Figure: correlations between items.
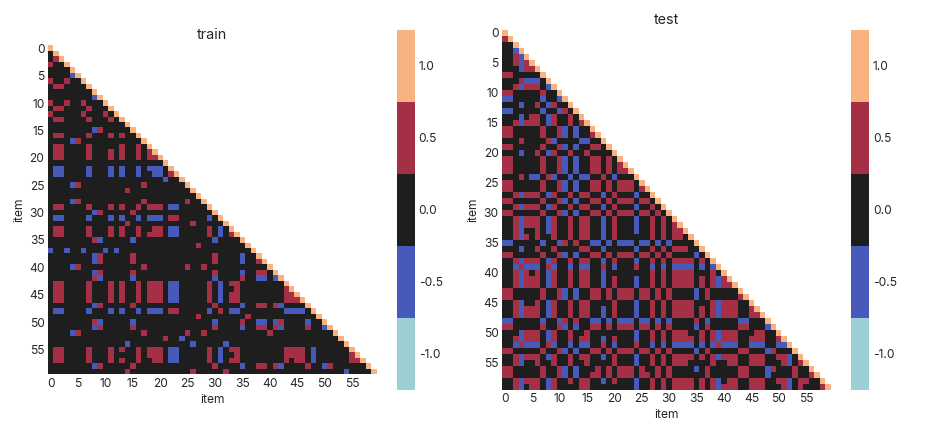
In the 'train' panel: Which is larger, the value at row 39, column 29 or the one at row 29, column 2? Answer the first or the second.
the second
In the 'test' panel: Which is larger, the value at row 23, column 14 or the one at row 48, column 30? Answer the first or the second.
the first
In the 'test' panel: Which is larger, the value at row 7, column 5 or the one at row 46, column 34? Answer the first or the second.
the second
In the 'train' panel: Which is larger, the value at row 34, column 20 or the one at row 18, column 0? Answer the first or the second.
the first
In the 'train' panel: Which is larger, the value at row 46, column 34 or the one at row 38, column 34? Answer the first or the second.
the first
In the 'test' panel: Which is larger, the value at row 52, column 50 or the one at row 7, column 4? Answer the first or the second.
the second
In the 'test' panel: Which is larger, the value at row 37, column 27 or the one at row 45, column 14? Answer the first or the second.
the second
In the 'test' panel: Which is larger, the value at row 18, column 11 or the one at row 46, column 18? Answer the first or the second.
the first
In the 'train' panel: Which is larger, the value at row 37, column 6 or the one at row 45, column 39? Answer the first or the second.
the second
